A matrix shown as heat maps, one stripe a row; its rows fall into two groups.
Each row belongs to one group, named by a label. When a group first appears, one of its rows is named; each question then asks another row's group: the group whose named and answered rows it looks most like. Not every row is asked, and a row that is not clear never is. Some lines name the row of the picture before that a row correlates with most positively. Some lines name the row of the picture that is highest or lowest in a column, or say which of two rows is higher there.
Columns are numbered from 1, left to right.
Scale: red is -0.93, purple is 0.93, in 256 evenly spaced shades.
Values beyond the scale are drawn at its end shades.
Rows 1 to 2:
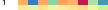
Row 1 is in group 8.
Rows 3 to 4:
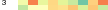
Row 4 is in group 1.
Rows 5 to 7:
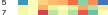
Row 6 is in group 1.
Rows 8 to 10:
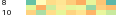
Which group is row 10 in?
8
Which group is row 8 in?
1
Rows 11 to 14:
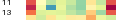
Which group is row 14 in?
8
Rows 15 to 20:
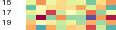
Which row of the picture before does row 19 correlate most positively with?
13
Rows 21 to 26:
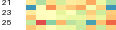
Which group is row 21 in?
8
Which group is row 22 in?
1
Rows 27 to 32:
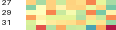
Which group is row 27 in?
8
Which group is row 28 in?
1
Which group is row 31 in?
1
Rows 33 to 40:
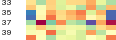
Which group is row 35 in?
1
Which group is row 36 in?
1
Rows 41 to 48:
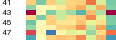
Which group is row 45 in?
1
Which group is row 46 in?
1
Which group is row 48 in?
1
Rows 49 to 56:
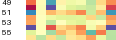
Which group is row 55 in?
1
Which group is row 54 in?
1
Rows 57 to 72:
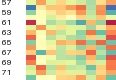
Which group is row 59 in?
1
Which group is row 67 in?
8
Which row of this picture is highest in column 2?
67
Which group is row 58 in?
1
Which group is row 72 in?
1
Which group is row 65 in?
1
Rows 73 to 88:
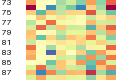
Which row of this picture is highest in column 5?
74
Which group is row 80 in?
8
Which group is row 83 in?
1
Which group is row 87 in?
8
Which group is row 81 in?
1
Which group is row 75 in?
8
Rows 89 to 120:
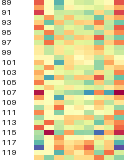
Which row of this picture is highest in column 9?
118
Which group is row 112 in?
1
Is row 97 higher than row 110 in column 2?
No
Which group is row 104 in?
8
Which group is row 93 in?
8
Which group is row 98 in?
8
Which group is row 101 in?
1
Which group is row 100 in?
1
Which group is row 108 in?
1
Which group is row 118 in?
1
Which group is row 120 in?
8
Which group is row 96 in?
8
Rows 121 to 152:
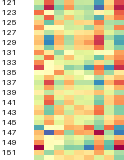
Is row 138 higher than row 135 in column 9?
No
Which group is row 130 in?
8
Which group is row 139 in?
8
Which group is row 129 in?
8
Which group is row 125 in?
8
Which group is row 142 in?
8
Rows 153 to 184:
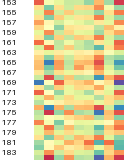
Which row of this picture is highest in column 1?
169
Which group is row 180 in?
8
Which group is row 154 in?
8
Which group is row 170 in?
8
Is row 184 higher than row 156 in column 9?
No
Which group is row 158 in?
1
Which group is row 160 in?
8
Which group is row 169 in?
1
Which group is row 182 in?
1
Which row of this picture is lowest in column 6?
181
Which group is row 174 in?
8
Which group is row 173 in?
1
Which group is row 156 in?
8
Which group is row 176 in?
1
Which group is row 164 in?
8
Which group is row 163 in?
8
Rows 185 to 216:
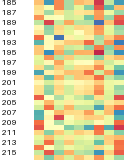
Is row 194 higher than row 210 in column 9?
Yes
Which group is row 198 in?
8
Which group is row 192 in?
1
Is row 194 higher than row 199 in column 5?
Yes
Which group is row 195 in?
8
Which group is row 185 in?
8
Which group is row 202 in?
8
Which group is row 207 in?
1
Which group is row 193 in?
1
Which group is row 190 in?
8
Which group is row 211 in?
8
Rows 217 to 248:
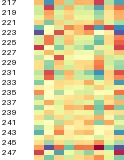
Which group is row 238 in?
1
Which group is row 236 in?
1
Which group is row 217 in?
8
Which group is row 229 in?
8
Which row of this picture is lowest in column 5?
246
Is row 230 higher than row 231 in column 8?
Yes
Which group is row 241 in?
1
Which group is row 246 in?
8
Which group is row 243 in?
1
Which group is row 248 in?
8
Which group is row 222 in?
1
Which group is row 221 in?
8
